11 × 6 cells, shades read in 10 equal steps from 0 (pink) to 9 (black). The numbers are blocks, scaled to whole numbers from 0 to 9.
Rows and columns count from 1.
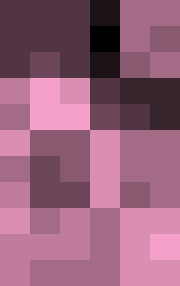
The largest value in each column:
6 6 6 9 7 7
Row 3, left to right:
6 5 6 8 4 3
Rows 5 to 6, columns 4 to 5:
5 6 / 1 3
